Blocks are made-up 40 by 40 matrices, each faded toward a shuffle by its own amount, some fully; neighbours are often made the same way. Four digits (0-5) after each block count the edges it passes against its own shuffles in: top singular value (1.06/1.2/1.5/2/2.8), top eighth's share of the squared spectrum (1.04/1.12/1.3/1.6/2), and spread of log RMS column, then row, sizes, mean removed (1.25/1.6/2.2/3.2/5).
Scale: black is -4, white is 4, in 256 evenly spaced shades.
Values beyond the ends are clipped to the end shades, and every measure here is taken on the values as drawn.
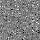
2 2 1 0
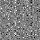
3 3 2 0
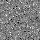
1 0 0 0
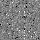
2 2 1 0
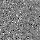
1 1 0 0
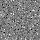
0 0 0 0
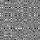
4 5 2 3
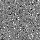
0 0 0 0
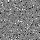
0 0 0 0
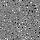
0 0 0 0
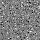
0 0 0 0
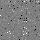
2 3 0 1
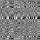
4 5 2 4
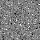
1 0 0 0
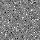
0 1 0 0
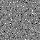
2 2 0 0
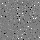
1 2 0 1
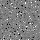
0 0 0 0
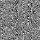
2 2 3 0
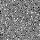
0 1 0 0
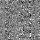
2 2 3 0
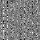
2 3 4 0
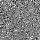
0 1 0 0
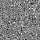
1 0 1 0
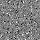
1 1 1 0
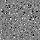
2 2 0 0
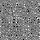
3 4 1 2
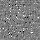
2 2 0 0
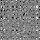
3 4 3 2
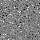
1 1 0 0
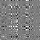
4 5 3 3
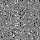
2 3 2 0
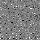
2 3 0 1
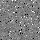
0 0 0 0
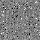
2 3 1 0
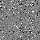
2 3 1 1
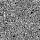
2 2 0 0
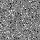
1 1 0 0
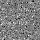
2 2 0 0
